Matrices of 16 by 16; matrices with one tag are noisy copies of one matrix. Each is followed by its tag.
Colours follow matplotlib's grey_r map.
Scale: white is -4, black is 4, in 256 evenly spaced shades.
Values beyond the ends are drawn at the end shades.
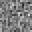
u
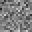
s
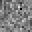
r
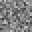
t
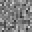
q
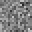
u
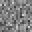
q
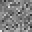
s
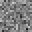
q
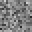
t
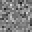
r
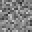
r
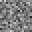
t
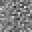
u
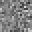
u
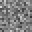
t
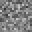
r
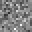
r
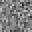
u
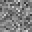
s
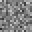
t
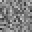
t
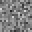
u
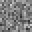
q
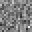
q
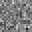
q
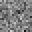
t
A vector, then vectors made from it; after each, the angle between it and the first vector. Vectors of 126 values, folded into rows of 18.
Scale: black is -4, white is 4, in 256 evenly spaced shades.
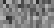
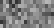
partly opposed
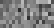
partly opposed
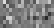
nearly opposite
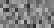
orthogonal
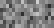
partly opposed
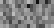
partly aligned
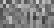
nearly opposite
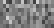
nearly opposite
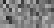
nearly parallel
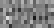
partly opposed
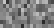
partly opposed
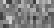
nearly opposite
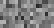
orthogonal
